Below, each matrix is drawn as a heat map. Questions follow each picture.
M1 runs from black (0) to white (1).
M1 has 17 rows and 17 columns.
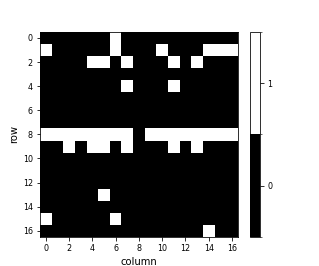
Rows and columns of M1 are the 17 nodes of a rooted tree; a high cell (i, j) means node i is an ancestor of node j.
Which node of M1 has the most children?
8
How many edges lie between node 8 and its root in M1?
0
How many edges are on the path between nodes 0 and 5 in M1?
7
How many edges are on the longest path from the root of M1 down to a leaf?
4
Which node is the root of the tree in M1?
8
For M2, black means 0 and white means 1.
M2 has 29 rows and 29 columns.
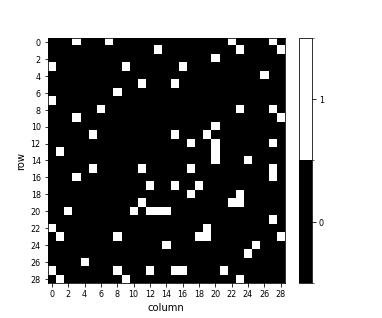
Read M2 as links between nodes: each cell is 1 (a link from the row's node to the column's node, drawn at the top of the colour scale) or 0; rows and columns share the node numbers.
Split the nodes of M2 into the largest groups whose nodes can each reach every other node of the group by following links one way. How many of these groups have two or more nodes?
2
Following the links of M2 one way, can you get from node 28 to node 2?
yes
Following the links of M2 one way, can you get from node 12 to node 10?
yes
